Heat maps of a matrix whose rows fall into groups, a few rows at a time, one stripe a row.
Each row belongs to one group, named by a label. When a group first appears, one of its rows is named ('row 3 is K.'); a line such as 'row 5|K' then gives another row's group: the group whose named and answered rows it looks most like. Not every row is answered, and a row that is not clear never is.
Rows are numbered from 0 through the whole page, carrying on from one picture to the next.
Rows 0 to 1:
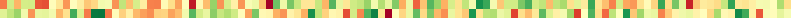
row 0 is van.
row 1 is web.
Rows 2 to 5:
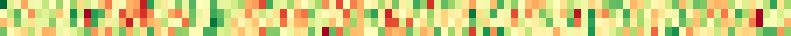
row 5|van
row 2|van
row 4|web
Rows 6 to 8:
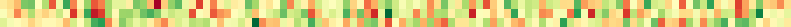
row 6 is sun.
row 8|web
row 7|sun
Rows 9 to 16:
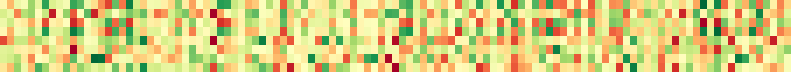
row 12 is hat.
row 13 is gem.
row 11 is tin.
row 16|gem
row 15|web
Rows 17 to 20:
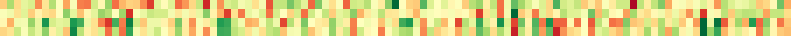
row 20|hat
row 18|tin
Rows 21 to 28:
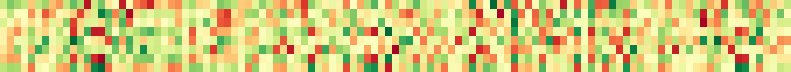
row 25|hat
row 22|tin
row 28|web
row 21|web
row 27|sun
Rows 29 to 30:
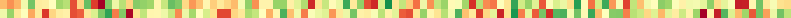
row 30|tin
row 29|sun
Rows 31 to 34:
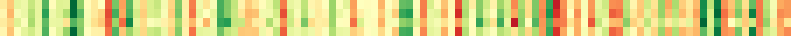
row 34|hat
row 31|hat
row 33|hat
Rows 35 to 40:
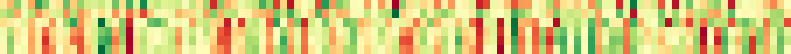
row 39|tin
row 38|tin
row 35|gem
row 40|tin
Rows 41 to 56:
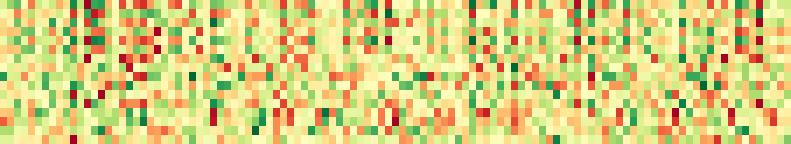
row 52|web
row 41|web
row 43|web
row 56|tin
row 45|web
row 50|hat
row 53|gem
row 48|tin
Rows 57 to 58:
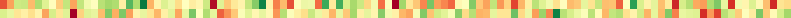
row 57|gem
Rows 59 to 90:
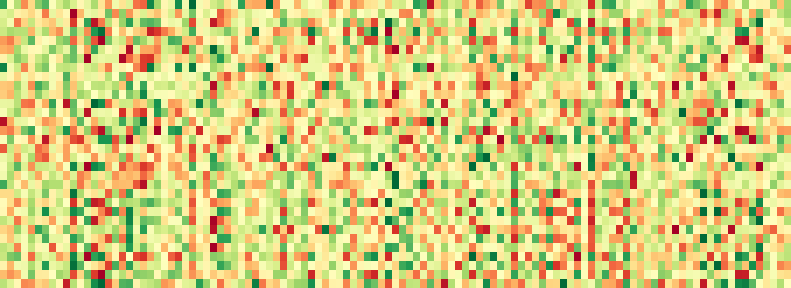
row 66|van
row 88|hat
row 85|hat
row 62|web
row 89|sun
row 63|sun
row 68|gem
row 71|web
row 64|web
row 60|tin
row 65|web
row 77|web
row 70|web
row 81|sun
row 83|sun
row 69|gem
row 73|sun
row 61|sun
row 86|sun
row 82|hat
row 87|web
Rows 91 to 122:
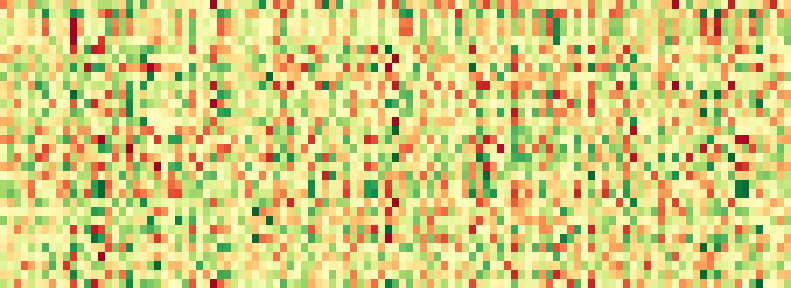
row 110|van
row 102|sun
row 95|tin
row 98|web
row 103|hat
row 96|sun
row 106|sun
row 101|hat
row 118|hat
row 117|web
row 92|hat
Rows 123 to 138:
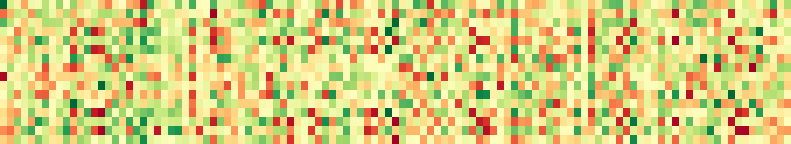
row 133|van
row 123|van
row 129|hat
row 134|hat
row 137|sun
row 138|gem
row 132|tin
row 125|van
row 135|sun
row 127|gem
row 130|tin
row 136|gem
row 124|gem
